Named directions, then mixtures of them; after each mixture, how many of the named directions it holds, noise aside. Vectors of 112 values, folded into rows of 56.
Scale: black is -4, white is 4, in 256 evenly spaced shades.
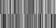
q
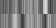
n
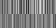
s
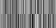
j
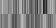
two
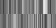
two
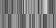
three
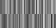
two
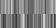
two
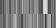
two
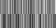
three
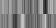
one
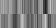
one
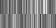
three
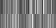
three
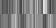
two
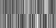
two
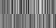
one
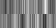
two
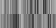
two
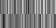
two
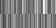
three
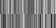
one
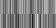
two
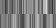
three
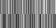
three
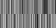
three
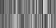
three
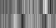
one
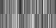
two
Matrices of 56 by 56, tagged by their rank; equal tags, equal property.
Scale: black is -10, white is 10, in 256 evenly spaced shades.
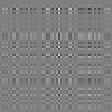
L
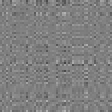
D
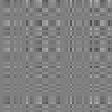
L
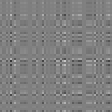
L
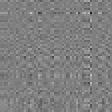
D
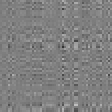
D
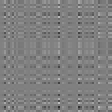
L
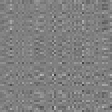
D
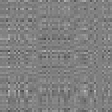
D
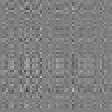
D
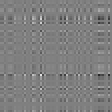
L
